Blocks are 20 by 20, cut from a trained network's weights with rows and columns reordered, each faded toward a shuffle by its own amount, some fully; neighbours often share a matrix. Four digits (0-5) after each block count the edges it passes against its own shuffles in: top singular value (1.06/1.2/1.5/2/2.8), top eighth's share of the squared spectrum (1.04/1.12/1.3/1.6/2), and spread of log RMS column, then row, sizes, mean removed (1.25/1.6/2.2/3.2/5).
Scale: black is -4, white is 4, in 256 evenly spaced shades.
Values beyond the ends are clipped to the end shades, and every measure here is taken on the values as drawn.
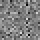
2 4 1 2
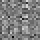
3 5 1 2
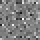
3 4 0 2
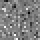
0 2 0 0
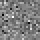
0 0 0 0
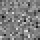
1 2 0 0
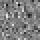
2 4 1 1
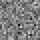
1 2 0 0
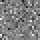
0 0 0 0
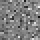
0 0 0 0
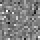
0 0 0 0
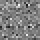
2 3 0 2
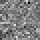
0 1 0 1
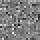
1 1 0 0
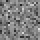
1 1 0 0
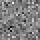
0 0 0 0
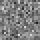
2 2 0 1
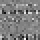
3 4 0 3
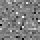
0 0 0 0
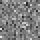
0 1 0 0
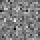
1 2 0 1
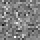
1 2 1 0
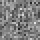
1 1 0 0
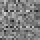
3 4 0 2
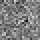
0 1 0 0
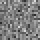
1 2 1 0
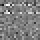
3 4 0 2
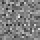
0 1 0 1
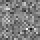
0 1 0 0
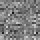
2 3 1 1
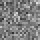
1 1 0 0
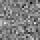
1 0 0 0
